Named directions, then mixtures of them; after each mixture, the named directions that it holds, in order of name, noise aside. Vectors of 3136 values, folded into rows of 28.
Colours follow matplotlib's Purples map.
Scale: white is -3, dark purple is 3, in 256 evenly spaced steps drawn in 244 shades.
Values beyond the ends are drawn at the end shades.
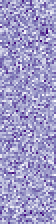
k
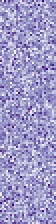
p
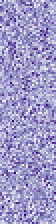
k, p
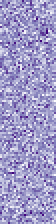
k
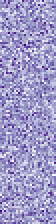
k, p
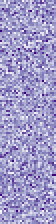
k, p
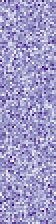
p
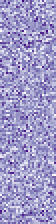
k, p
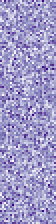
p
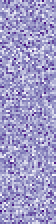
k, p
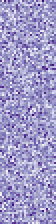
p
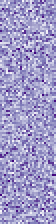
k, p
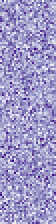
p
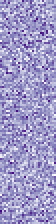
k, p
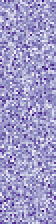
p
